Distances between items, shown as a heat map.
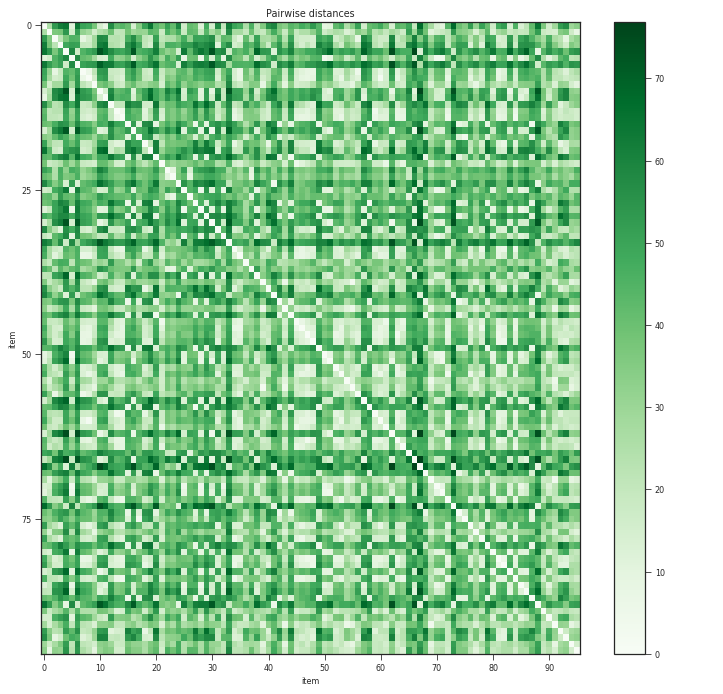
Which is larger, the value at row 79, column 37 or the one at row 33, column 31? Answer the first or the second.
the second
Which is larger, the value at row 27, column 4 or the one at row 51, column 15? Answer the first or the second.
the first
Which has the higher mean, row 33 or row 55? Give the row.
33
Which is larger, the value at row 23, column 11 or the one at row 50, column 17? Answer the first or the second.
the first
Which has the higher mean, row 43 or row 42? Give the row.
42
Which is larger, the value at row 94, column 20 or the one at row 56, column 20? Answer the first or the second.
the second
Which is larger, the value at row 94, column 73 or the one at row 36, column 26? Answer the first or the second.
the first
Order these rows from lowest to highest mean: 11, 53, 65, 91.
91, 53, 11, 65
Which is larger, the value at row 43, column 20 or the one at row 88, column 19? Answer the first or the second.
the second
